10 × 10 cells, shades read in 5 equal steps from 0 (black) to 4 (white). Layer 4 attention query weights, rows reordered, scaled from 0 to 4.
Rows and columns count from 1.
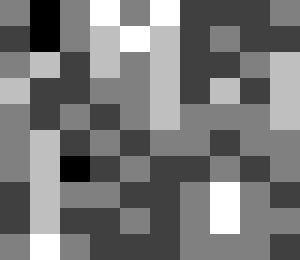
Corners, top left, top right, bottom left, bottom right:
2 2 2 1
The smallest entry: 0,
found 3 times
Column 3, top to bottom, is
2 2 1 1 2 1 0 2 1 2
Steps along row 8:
up down same down same up up down down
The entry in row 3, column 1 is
2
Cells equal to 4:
6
